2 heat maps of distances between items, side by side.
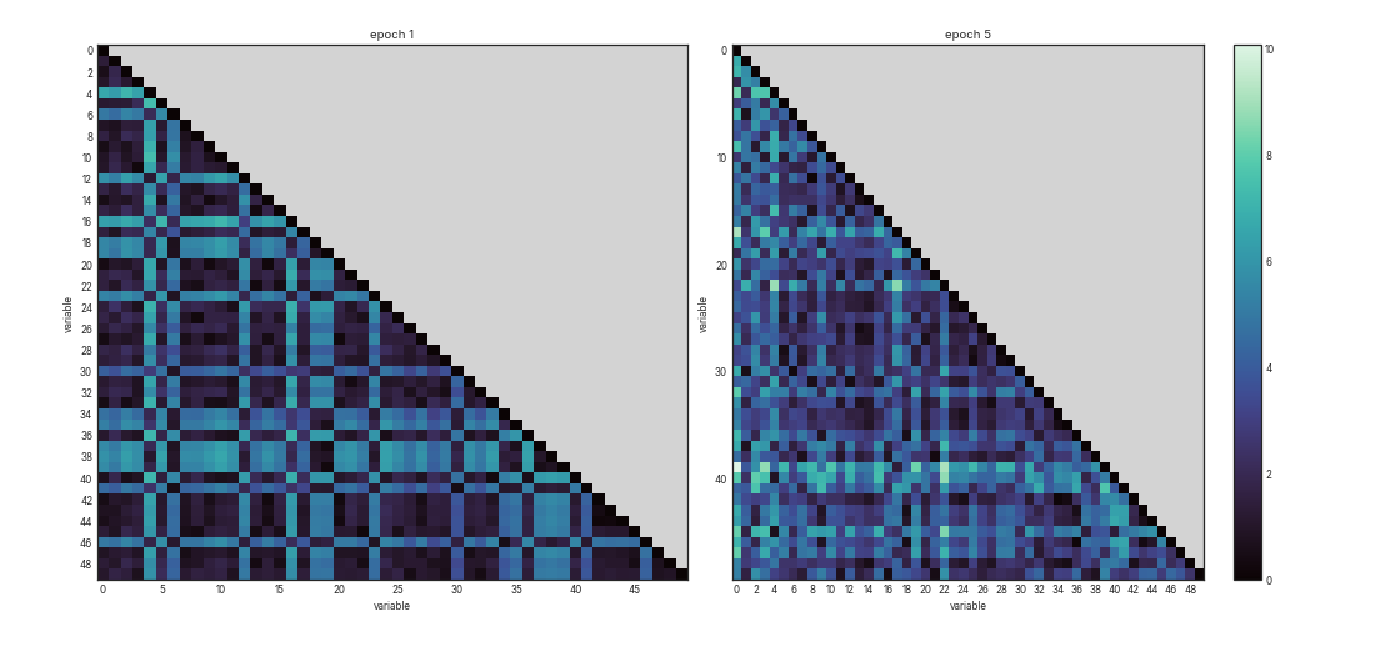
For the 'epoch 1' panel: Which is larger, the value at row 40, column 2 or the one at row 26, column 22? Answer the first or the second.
the second
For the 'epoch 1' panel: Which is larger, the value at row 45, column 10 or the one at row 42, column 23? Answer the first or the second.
the second
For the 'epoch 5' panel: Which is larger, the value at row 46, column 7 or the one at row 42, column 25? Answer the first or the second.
the first
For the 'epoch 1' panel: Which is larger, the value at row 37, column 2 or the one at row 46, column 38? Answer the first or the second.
the first
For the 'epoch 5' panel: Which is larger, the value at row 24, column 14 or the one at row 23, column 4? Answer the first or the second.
the second
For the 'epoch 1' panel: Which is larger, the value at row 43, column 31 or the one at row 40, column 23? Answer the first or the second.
the second
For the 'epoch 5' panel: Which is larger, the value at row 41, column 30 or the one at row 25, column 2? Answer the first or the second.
the second
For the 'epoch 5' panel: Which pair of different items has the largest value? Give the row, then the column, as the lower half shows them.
39, 0
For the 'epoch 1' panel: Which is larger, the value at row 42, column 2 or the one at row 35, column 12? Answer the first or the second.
the second
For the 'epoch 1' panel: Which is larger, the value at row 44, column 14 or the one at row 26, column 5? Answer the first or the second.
the second
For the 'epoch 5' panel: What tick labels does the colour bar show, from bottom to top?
0, 2, 4, 6, 8, 10
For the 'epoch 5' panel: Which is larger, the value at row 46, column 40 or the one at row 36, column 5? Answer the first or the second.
the first
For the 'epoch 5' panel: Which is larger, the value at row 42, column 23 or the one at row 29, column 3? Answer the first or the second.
the second
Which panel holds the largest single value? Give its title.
epoch 5
